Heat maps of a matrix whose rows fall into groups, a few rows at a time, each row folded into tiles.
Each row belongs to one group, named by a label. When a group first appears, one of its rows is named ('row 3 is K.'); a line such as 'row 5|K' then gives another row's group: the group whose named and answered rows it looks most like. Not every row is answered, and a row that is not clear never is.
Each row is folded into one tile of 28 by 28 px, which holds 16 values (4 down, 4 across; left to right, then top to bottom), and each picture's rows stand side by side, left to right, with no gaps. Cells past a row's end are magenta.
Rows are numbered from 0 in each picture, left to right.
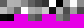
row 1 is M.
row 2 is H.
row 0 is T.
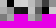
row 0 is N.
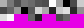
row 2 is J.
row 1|M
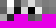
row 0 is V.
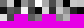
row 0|V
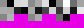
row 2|V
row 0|N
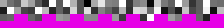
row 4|V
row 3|H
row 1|M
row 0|M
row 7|V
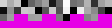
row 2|V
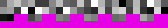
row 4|J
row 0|T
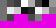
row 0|M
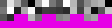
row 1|H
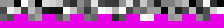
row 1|N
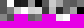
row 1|J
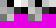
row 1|N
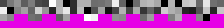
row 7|V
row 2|J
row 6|N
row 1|M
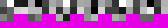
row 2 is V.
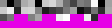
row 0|J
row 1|N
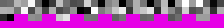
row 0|T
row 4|J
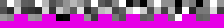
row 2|T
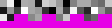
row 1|N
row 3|M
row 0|V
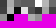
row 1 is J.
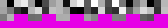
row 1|J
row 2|N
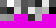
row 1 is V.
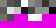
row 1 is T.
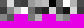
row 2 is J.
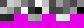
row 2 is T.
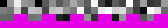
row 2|T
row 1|J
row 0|H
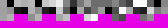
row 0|N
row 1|N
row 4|M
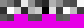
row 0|M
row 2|M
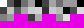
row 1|J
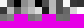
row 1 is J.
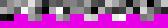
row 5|N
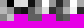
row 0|N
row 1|H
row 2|H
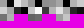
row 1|J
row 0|N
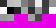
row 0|H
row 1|V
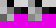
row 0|N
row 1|N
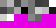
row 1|M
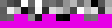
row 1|V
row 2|T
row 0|M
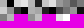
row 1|N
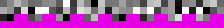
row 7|H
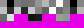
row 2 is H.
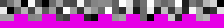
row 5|V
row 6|V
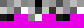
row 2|T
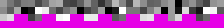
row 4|M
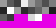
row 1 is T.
